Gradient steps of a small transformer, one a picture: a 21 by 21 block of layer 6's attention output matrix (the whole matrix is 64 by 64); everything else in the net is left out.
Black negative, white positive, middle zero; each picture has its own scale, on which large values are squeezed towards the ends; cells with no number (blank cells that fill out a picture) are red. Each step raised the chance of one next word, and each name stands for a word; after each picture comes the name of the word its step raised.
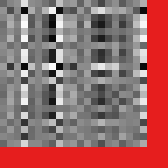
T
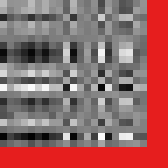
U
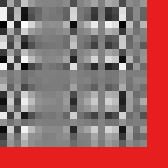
T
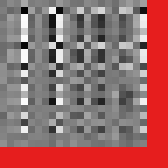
T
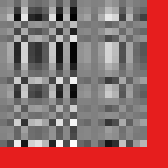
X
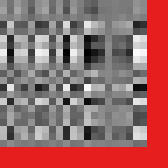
U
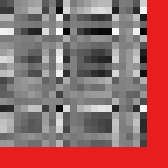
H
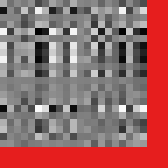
H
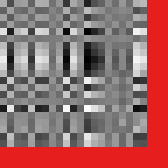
H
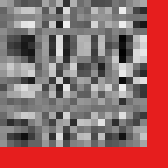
U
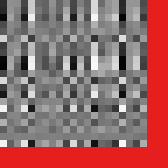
X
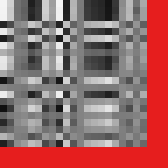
X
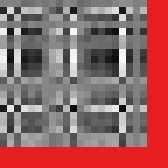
H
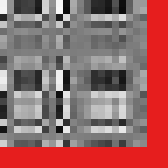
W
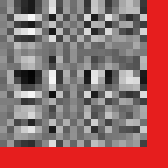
W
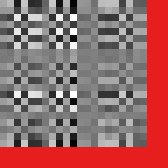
W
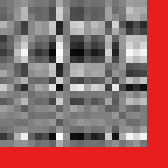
U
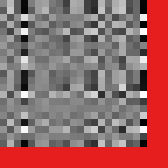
W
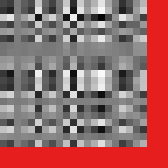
W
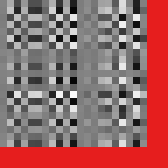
W
